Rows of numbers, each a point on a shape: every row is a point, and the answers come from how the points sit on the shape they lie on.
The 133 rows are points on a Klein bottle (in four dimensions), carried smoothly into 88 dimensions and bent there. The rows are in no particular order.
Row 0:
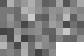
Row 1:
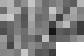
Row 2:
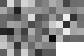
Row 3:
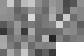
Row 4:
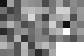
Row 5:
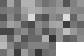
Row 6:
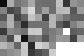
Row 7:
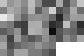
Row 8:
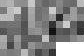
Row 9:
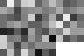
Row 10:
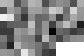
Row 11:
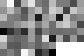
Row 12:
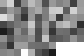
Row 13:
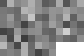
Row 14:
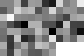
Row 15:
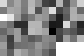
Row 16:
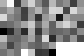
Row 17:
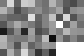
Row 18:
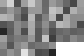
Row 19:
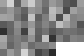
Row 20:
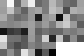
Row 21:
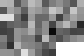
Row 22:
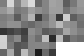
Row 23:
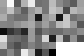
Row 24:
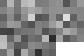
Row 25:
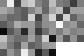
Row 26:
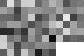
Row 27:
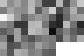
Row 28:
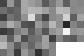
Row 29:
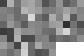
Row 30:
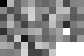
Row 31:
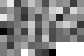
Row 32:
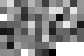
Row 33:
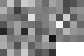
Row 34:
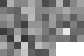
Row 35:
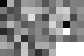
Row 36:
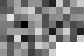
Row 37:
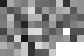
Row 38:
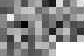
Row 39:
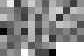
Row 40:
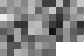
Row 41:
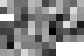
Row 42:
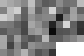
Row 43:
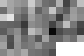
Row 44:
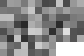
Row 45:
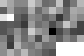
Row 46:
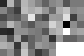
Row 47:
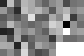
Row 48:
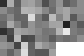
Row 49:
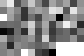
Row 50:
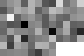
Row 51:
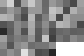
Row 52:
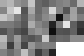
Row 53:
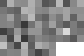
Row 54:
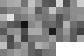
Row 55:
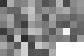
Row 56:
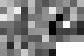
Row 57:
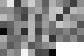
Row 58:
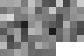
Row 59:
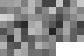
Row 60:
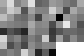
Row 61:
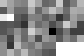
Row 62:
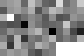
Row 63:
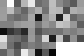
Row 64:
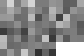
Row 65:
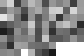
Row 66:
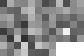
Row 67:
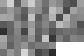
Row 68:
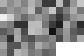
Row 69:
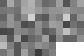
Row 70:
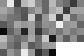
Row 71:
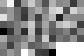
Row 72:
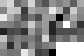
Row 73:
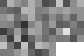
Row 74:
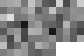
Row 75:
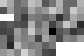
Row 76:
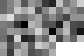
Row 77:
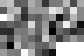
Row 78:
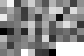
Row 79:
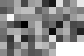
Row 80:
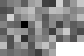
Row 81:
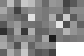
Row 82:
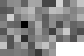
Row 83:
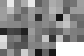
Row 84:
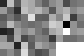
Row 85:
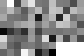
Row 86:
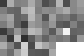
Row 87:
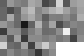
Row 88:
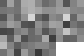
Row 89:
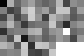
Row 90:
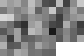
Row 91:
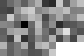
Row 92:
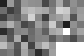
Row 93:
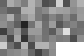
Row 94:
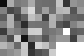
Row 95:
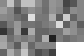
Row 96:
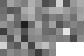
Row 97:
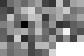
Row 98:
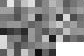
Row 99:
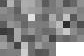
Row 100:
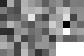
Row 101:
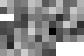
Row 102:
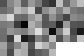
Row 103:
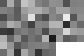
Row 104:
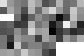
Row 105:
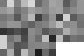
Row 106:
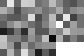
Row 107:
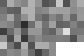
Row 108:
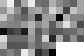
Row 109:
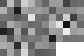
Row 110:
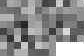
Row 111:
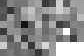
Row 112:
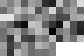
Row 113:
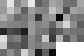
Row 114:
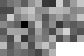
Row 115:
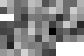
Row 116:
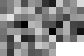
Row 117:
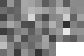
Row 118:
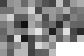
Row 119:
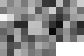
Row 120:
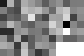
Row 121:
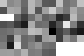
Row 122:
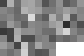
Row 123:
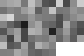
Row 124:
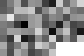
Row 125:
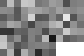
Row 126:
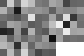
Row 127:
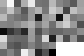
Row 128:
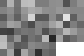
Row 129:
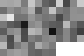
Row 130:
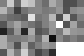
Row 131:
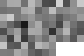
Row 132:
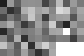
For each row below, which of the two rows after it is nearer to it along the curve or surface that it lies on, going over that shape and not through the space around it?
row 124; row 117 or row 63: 117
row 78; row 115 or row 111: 115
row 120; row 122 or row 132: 132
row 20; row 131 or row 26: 26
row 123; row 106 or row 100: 100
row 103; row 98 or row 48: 98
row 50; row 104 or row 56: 104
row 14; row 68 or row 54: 68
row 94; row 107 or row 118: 118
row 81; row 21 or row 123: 21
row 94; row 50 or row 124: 124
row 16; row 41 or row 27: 41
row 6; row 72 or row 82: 82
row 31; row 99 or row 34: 99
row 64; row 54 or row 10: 10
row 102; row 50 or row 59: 59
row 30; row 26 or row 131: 131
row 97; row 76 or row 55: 76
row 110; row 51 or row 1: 1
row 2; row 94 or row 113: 113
